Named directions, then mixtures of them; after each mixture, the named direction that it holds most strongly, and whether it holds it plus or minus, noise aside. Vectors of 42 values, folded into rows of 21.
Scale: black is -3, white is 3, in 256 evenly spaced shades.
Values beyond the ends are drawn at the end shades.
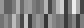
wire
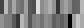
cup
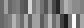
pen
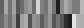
cup, plus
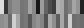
cup, minus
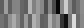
pen, plus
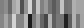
wire, plus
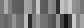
pen, plus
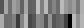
cup, plus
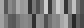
pen, minus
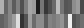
cup, minus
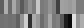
cup, plus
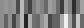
wire, minus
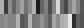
cup, minus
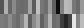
pen, plus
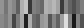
pen, minus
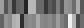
cup, minus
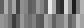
wire, minus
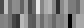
cup, plus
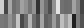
cup, minus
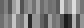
wire, plus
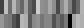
cup, plus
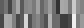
pen, plus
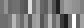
pen, plus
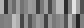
wire, plus
